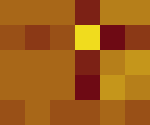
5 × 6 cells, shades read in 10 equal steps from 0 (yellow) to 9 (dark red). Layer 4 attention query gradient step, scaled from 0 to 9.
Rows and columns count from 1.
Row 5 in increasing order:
5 5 6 6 6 6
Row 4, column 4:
9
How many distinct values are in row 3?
4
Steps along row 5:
down up same down up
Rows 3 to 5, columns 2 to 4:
5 5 8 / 5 5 9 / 5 6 6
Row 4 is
5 5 5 9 3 4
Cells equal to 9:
2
